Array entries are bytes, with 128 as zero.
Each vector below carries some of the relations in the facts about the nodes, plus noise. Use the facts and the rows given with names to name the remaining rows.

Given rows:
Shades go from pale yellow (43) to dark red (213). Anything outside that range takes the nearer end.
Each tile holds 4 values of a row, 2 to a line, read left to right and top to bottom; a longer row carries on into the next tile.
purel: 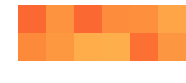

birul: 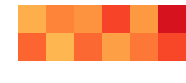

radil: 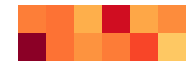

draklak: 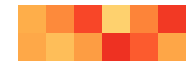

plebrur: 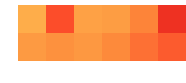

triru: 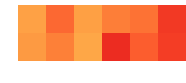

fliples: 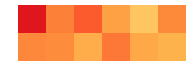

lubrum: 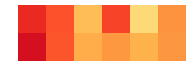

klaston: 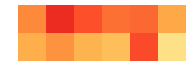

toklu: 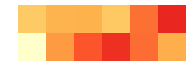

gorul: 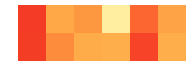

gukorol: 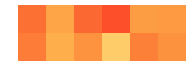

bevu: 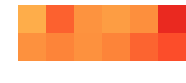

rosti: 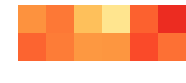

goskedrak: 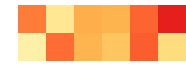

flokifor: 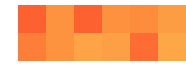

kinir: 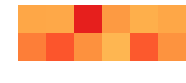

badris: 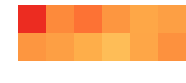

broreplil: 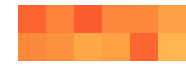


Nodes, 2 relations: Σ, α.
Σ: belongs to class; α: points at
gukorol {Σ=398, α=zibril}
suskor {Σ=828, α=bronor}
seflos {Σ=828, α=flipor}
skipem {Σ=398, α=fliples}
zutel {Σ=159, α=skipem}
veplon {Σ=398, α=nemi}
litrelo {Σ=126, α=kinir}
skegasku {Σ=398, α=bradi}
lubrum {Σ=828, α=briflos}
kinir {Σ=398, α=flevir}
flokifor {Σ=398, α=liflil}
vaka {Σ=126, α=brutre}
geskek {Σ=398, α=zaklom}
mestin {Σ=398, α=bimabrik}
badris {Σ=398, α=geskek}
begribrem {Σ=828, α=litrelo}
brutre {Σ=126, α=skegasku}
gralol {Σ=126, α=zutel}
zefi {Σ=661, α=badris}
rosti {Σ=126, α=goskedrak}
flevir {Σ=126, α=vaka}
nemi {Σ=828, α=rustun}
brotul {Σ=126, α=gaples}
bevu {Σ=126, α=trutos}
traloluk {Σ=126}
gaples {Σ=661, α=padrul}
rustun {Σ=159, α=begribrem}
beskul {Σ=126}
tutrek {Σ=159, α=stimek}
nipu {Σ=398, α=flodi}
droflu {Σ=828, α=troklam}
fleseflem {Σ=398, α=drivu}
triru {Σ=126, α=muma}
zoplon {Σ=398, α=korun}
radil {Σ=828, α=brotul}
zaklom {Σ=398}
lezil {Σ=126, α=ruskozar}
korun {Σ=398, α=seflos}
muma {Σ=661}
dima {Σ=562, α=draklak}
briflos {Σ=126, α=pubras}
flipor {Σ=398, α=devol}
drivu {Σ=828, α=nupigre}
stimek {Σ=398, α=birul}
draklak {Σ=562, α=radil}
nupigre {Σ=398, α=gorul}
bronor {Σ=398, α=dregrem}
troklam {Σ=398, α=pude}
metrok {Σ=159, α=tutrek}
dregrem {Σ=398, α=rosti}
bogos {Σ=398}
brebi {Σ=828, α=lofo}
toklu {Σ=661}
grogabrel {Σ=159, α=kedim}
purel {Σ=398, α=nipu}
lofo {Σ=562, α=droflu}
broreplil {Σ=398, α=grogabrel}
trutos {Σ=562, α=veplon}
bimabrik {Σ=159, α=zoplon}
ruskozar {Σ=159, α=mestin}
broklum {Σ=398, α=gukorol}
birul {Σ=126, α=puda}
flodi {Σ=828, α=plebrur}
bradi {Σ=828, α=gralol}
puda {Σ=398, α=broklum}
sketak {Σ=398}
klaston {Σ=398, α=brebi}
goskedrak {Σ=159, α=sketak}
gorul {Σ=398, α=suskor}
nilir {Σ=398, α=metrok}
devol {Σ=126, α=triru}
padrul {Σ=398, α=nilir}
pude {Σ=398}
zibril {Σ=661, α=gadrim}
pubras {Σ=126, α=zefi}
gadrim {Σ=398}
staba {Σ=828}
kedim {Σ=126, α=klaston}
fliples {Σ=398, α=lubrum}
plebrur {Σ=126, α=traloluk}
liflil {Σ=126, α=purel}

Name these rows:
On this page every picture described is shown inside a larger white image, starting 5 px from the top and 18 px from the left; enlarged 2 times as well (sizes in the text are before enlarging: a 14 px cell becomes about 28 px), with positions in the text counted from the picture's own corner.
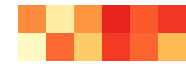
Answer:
bimabrik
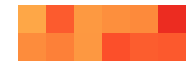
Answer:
lezil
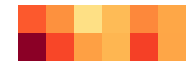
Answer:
suskor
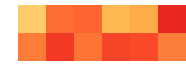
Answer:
vaka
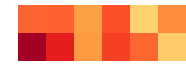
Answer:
bradi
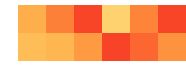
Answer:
dima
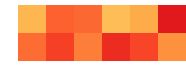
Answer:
brutre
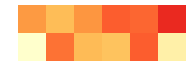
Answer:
grogabrel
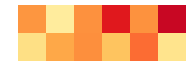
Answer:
tutrek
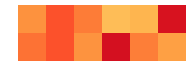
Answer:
gralol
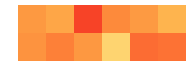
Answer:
veplon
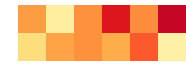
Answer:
metrok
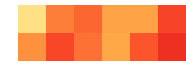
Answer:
litrelo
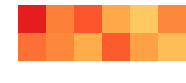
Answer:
skipem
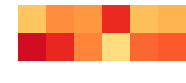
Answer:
begribrem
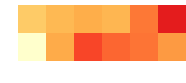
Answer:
zibril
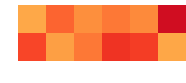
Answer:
brotul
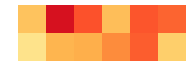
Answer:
lofo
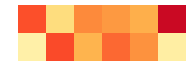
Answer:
zutel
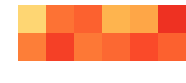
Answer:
flevir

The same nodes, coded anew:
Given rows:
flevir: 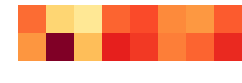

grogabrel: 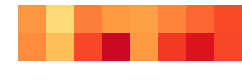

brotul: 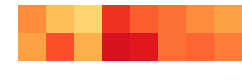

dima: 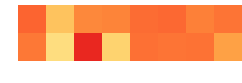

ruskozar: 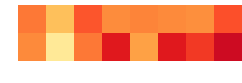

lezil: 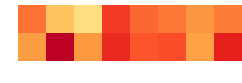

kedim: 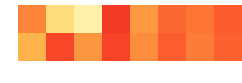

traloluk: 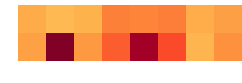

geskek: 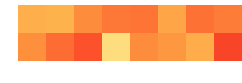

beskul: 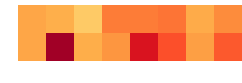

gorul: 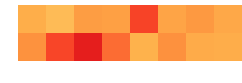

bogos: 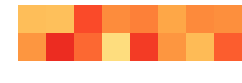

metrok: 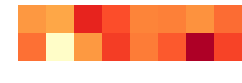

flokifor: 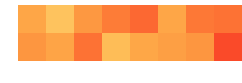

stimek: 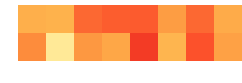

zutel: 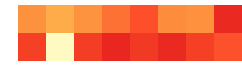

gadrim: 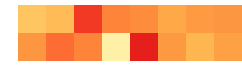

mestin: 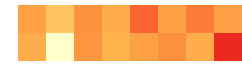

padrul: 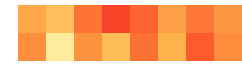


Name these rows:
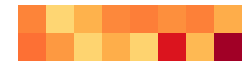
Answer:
seflos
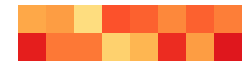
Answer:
lubrum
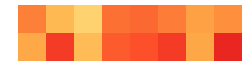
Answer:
triru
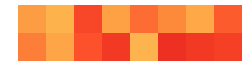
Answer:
goskedrak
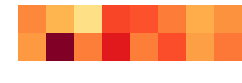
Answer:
rosti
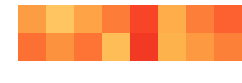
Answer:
skegasku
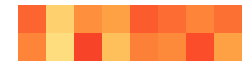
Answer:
trutos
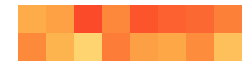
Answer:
gaples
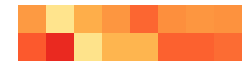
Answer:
nemi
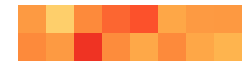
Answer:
nupigre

